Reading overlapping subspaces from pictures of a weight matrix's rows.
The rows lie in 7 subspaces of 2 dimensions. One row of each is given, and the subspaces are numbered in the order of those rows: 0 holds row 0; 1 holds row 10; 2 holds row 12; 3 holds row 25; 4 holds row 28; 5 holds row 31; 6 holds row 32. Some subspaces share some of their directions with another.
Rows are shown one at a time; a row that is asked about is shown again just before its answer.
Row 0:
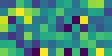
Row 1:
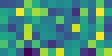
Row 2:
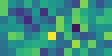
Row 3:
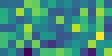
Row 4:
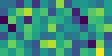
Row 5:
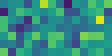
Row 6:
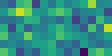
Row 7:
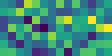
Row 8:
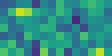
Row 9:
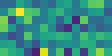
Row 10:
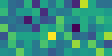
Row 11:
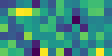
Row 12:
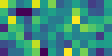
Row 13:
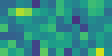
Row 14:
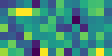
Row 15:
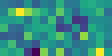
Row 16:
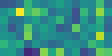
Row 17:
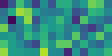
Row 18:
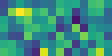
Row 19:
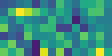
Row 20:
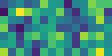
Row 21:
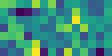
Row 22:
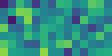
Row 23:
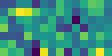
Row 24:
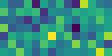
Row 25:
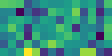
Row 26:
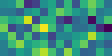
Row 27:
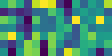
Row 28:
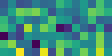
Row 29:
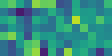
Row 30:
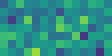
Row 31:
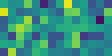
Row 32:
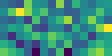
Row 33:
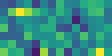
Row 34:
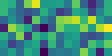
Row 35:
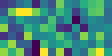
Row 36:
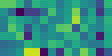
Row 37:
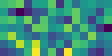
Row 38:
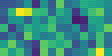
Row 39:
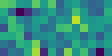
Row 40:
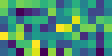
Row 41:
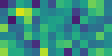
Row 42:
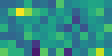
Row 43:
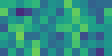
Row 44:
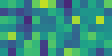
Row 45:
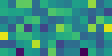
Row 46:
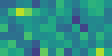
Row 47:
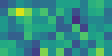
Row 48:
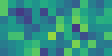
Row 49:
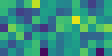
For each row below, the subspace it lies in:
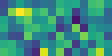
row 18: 1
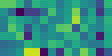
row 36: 3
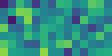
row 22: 2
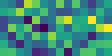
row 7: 6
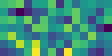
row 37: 6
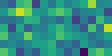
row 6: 4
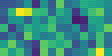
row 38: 0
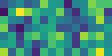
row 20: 5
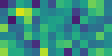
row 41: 2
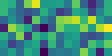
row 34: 6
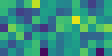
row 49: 6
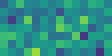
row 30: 2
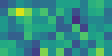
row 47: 1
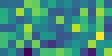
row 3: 3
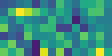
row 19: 4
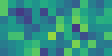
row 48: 1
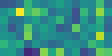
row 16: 3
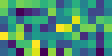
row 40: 4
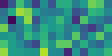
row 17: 2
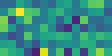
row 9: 0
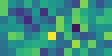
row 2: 1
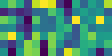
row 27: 5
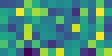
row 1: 3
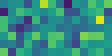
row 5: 5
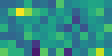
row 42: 6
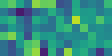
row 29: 5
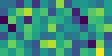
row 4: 0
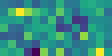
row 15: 2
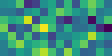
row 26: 6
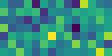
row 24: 1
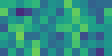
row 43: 5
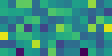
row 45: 4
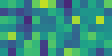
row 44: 5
